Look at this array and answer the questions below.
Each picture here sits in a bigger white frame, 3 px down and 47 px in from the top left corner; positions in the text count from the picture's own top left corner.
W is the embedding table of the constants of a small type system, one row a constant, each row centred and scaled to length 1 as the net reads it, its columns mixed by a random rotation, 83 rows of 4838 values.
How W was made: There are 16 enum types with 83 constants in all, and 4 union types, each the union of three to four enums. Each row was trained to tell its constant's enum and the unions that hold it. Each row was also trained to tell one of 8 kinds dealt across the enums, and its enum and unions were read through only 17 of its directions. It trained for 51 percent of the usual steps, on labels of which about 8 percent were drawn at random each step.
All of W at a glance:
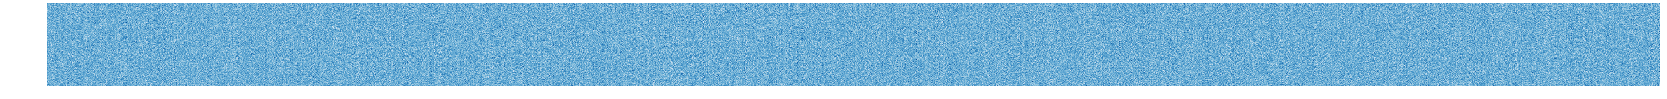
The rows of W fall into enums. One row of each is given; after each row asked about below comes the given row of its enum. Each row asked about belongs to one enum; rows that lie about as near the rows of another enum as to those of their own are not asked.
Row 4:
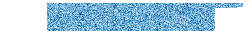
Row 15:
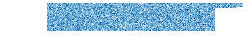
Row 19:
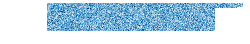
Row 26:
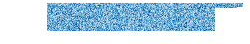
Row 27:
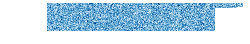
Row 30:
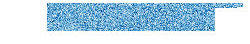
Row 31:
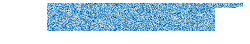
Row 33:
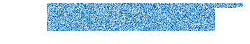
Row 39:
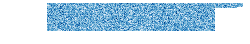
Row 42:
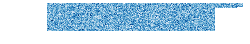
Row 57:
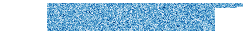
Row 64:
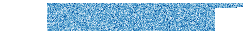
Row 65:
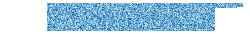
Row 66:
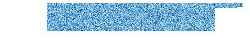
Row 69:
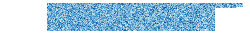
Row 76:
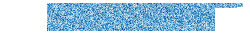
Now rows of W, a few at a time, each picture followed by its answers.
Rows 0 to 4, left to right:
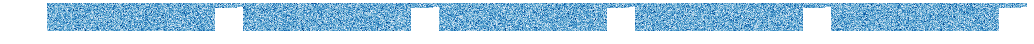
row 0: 4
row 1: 69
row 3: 33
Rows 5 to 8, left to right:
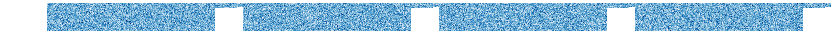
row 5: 76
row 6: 76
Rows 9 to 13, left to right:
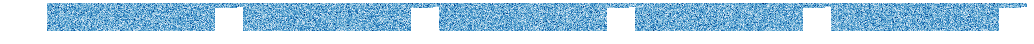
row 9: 69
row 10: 30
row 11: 19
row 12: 57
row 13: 65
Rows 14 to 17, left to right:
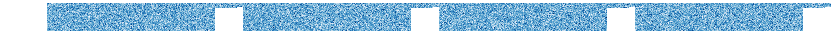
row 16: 31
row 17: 57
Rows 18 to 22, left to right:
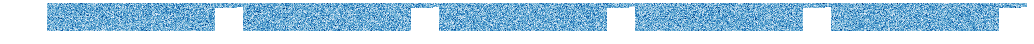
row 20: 76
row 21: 65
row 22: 33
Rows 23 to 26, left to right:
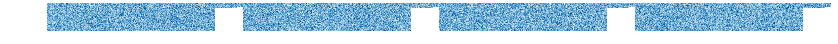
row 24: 66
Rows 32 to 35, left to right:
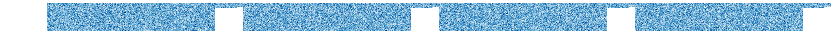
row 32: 65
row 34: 19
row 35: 31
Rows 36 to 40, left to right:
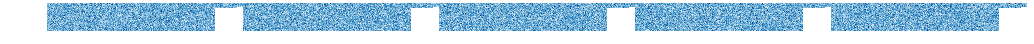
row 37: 76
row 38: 69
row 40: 66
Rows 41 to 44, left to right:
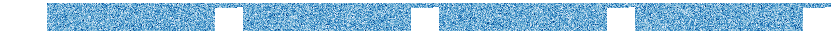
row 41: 64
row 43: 27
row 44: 30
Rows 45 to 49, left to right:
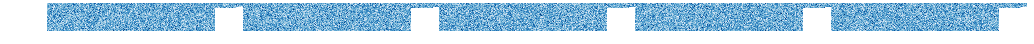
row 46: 66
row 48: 64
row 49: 31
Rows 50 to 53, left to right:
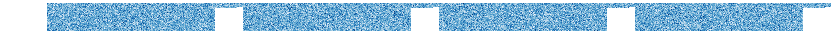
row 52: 39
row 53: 39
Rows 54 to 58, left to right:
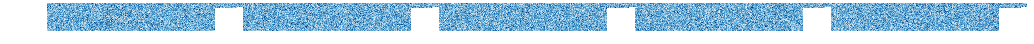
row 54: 27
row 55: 27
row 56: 64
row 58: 65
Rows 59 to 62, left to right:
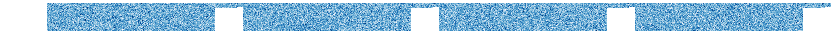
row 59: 39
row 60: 30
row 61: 65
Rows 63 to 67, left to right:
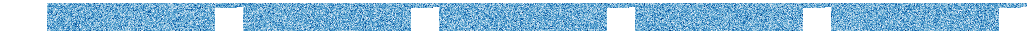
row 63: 26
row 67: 30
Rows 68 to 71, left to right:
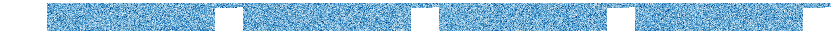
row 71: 66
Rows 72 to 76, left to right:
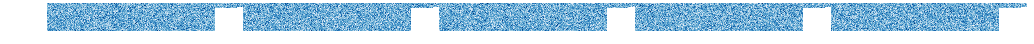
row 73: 19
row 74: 31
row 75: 39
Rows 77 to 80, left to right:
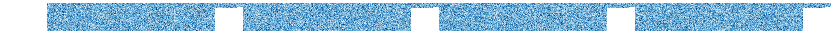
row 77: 19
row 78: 66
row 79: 19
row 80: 33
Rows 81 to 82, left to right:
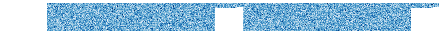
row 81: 30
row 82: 31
